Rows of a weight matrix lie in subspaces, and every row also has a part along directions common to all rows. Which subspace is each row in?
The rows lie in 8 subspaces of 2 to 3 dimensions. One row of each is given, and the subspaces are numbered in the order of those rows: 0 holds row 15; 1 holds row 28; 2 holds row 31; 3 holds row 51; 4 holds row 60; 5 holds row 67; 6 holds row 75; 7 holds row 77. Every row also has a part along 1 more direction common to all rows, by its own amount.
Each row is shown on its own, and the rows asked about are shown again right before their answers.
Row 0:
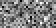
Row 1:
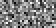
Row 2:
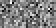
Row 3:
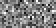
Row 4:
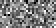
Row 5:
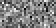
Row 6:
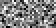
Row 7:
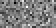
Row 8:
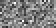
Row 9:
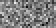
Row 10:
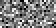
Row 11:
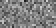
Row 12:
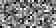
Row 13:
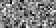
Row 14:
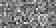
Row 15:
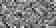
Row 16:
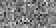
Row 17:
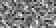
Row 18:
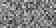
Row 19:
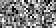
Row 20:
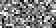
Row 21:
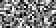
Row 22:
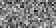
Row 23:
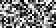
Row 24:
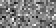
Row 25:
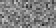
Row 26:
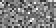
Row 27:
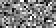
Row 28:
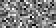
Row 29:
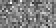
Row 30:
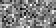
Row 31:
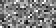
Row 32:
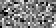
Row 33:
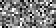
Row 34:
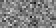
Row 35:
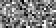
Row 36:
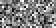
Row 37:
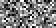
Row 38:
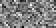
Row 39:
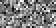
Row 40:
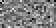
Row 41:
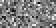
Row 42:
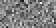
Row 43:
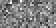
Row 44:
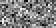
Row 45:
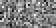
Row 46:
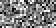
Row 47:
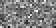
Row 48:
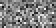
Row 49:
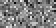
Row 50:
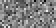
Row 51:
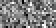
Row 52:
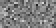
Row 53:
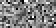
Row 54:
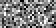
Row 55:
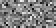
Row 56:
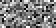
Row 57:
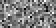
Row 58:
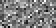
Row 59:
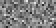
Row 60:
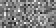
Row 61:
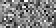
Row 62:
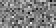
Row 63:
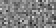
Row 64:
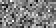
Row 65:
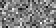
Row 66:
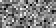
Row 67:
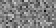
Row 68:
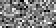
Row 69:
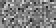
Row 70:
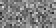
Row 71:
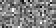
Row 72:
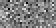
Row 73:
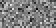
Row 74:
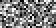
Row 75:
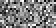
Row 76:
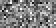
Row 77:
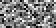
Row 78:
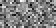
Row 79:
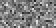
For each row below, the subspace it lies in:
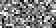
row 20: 1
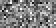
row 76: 3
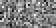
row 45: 4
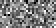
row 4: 1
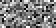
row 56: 7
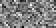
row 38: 0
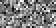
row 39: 5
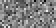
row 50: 2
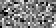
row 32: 1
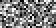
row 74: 6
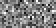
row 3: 5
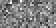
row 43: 3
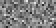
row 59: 1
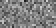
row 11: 6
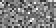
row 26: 7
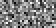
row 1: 5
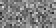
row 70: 4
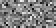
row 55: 0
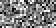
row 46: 5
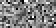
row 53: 7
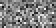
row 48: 4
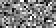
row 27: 0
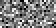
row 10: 5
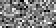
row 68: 5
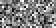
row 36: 4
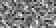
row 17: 0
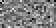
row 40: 7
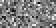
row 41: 1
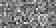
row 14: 4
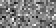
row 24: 1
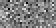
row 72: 1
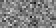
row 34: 1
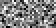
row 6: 0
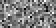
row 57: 2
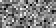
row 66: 6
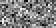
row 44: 6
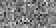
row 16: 4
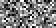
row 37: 1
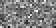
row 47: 2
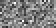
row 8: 5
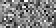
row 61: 5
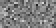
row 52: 1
